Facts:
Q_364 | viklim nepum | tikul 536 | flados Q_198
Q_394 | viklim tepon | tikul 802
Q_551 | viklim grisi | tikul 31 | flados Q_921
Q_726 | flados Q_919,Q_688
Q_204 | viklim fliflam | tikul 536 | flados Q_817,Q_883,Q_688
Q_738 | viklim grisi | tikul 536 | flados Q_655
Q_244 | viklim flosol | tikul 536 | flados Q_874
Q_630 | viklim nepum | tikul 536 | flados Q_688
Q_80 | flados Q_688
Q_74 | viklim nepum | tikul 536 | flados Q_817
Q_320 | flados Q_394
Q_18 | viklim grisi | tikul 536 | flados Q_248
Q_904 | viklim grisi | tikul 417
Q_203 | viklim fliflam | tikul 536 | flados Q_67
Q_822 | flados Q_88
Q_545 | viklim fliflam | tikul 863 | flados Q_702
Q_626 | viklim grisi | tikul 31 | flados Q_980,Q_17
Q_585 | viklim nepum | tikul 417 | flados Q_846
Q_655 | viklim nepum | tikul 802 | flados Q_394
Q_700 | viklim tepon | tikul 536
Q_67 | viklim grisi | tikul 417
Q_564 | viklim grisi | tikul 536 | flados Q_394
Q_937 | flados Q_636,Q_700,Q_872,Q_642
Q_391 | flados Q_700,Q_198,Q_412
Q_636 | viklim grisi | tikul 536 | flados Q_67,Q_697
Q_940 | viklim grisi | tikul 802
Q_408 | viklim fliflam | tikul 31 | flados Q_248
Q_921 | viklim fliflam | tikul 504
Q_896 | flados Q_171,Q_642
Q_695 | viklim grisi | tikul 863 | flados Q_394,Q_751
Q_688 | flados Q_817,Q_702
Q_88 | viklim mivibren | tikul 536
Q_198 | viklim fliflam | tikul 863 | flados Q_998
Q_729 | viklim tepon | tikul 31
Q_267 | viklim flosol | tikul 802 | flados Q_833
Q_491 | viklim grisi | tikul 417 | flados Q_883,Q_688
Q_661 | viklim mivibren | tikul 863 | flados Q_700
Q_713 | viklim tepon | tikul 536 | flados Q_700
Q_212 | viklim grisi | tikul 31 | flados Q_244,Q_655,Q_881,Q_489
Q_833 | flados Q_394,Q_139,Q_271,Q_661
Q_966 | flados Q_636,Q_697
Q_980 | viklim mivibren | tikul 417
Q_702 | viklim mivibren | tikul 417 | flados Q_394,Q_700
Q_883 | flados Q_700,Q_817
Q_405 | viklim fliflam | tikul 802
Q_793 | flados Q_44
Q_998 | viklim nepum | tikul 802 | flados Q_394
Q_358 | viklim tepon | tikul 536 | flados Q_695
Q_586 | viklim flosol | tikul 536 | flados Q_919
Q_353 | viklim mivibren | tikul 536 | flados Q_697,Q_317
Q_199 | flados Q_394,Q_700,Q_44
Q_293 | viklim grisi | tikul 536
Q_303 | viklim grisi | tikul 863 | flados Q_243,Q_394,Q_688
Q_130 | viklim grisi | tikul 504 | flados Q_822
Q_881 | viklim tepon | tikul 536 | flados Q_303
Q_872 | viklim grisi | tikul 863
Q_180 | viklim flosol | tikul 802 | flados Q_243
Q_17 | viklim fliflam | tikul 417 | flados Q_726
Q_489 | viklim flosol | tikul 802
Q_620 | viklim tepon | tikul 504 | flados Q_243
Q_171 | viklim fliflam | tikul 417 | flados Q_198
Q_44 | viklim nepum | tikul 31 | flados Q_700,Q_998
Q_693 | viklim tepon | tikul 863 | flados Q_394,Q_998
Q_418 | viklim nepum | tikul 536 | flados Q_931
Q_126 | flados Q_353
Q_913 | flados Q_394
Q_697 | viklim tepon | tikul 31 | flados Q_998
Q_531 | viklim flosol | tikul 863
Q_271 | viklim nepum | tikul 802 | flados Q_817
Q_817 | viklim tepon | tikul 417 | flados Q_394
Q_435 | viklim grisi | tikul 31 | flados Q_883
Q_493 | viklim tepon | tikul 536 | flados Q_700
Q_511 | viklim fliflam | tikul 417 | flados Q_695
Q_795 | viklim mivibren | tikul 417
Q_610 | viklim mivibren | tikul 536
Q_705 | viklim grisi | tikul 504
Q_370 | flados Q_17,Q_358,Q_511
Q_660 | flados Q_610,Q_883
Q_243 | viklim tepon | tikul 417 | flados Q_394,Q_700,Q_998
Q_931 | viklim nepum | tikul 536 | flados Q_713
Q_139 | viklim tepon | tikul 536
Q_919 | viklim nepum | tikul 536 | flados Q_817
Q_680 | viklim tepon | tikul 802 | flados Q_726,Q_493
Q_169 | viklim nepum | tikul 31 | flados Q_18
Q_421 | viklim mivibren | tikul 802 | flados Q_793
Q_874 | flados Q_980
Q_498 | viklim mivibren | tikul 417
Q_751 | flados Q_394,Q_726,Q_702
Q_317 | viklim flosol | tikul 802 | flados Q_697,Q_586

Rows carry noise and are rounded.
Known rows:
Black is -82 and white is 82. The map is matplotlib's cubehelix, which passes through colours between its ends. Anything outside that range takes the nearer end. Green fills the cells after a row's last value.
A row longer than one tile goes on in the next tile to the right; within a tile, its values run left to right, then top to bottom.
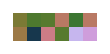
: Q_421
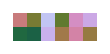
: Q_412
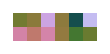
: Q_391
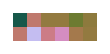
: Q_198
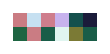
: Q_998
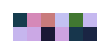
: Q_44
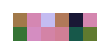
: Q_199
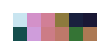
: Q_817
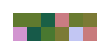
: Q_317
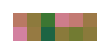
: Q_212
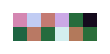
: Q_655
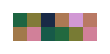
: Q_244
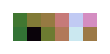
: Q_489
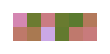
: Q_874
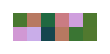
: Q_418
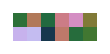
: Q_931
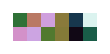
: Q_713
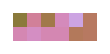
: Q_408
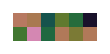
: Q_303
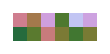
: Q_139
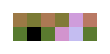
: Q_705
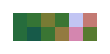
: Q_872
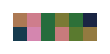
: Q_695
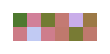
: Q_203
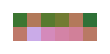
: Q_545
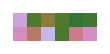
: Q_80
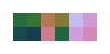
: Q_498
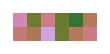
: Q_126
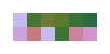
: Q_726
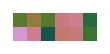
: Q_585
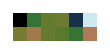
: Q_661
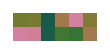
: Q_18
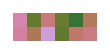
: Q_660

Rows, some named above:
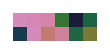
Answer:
Q_693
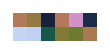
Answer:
Q_919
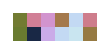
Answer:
Q_921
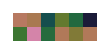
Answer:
Q_303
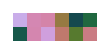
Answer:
Q_751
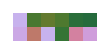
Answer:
Q_726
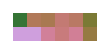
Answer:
Q_171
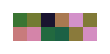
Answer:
Q_586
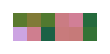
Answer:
Q_585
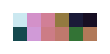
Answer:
Q_817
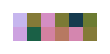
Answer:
Q_680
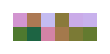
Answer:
Q_729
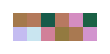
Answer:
Q_204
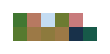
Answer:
Q_700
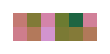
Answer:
Q_793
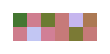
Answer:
Q_203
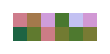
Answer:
Q_139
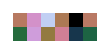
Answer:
Q_243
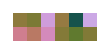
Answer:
Q_937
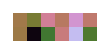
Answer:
Q_940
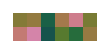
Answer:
Q_738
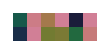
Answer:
Q_702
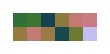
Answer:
Q_353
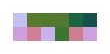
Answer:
Q_688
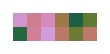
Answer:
Q_833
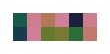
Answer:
Q_702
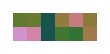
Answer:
Q_636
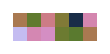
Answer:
Q_883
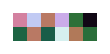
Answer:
Q_655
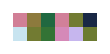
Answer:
Q_271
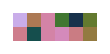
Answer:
Q_620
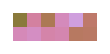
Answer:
Q_408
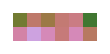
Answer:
Q_511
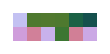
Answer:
Q_688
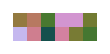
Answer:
Q_169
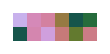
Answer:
Q_751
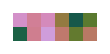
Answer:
Q_833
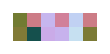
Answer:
Q_405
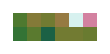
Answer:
Q_293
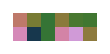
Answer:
Q_130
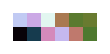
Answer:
Q_394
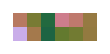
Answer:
Q_435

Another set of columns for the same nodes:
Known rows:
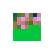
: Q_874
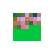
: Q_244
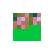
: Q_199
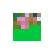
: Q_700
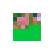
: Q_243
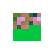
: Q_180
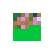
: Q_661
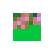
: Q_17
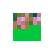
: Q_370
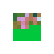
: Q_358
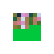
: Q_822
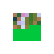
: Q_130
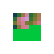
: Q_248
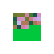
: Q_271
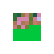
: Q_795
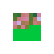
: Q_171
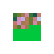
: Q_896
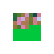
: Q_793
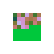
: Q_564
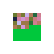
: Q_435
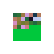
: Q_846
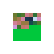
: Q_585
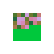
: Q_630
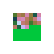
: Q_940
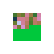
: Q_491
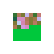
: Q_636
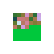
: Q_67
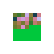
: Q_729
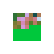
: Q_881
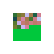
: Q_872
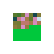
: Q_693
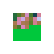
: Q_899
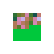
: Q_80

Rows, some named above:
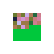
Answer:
Q_435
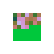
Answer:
Q_564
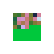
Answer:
Q_394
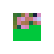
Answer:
Q_489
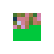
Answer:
Q_491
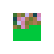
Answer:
Q_705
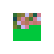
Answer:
Q_872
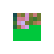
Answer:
Q_18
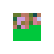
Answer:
Q_421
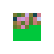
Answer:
Q_697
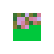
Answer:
Q_919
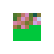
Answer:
Q_545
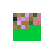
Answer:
Q_435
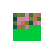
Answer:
Q_169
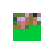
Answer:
Q_620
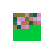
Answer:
Q_998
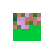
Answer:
Q_738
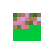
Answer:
Q_204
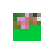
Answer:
Q_700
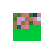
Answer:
Q_317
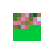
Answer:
Q_198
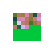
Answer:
Q_940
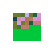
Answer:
Q_44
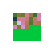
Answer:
Q_491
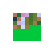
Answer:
Q_130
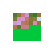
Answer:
Q_203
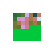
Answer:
Q_139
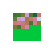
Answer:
Q_586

